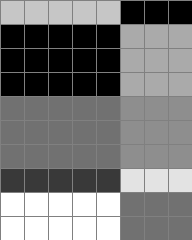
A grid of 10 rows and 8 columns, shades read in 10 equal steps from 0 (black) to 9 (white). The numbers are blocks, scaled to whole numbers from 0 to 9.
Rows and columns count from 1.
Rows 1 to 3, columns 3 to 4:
7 7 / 0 0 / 0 0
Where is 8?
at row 8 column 6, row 8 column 7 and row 8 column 8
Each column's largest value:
9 9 9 9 9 8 8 8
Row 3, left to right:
0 0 0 0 0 6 6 6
